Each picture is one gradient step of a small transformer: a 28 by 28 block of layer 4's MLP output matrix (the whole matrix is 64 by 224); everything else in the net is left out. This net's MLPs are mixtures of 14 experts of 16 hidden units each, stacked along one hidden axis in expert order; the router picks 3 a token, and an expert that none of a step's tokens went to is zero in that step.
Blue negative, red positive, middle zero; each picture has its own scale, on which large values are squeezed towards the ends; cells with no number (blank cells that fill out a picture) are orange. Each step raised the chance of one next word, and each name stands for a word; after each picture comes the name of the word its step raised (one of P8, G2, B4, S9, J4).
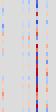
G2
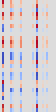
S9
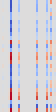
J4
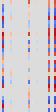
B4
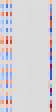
S9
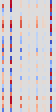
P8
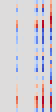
P8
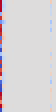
G2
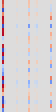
B4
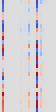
G2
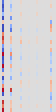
S9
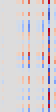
B4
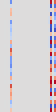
J4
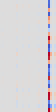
J4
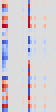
P8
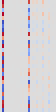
B4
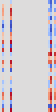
J4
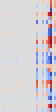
S9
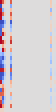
S9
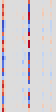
S9
